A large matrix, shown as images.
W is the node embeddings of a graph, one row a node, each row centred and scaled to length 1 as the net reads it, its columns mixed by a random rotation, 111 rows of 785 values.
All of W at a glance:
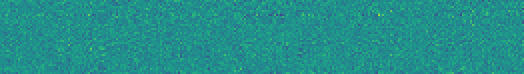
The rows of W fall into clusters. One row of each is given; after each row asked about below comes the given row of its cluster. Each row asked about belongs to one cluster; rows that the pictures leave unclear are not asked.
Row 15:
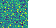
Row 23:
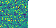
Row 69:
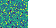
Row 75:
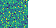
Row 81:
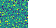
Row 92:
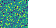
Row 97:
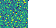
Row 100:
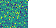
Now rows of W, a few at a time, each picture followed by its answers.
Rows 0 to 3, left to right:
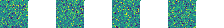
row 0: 69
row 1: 100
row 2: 100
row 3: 69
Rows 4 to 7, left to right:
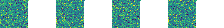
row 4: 81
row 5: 81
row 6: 15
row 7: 81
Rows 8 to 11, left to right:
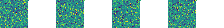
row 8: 97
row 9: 92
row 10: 75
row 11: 92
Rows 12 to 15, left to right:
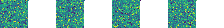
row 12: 75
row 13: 97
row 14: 23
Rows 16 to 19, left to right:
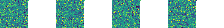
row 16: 81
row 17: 81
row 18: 100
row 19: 23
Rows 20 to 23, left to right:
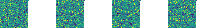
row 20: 81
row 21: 23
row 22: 23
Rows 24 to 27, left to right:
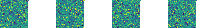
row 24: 92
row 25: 92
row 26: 100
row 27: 23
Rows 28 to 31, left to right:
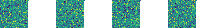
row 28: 75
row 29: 69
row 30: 97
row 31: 75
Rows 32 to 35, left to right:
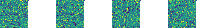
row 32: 23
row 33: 23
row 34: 97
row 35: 75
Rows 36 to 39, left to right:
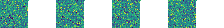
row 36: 69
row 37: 15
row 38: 15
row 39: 81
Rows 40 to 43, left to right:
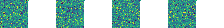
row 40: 92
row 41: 97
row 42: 15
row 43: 100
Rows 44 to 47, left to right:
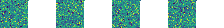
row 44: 75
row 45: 15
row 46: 23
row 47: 97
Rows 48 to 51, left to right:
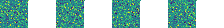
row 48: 15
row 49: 92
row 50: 100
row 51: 15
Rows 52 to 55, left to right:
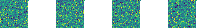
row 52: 81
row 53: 92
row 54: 92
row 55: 75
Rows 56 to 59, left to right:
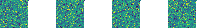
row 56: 23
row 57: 100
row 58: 100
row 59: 15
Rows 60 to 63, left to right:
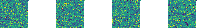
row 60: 15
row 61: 81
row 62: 81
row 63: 23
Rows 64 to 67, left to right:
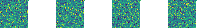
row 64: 92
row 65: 92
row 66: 15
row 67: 15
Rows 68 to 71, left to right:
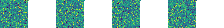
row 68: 75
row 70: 97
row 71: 81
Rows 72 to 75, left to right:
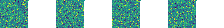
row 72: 81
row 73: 69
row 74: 81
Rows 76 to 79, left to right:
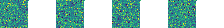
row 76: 81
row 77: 75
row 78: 15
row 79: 100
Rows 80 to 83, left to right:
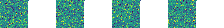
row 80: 97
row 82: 100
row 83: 81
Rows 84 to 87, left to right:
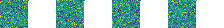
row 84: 97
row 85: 75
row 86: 81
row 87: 100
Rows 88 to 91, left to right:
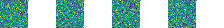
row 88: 92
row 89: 69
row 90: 69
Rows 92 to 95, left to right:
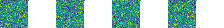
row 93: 97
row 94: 75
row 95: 92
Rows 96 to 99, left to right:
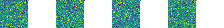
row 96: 92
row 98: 100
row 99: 75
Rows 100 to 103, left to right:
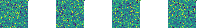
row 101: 23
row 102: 75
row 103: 100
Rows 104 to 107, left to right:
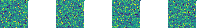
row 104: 75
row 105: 69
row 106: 23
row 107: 100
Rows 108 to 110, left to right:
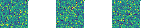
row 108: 92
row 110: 23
